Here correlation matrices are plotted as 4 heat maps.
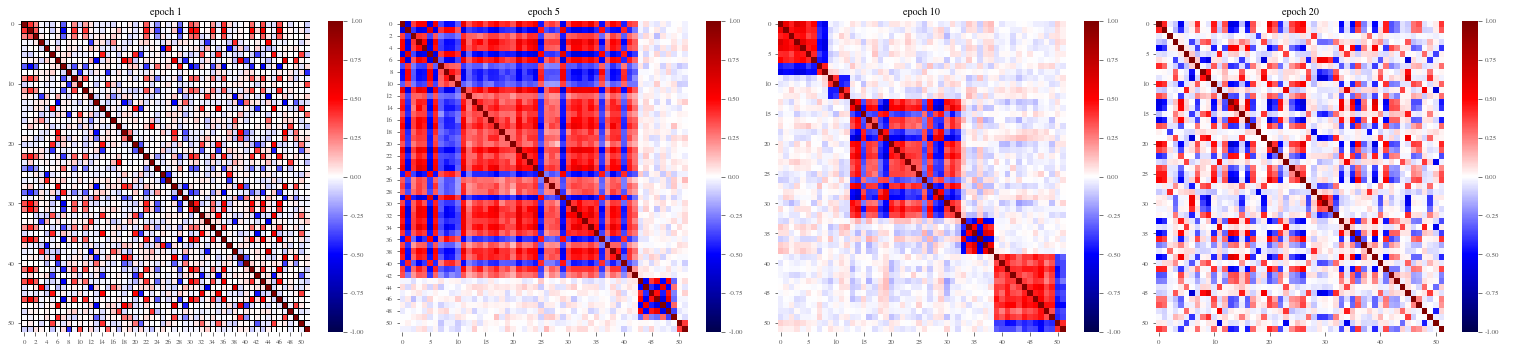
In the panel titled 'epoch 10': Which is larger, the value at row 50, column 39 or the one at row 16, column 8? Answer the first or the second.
the second
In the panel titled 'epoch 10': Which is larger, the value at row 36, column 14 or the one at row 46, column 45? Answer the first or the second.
the second
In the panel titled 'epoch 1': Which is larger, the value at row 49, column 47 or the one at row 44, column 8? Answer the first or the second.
the first
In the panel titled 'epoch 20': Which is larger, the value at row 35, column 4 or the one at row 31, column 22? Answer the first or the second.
the first
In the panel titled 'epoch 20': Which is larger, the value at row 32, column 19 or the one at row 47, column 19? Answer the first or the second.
the first
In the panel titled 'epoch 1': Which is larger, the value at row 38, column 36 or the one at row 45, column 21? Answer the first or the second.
the first
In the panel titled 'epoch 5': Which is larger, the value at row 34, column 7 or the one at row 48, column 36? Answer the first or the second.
the second
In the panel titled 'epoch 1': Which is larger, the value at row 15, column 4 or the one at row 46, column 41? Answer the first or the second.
the second
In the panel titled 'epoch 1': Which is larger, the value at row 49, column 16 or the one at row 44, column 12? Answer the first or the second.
the first
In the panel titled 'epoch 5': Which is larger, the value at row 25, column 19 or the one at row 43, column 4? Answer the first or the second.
the second
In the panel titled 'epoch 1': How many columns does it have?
52
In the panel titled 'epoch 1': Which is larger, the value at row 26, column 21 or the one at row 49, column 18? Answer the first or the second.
the second
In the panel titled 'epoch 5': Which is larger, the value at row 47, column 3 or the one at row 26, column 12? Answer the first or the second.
the second
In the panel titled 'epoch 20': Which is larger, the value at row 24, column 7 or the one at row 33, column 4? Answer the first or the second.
the second
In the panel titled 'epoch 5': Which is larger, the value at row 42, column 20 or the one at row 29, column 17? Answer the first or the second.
the first
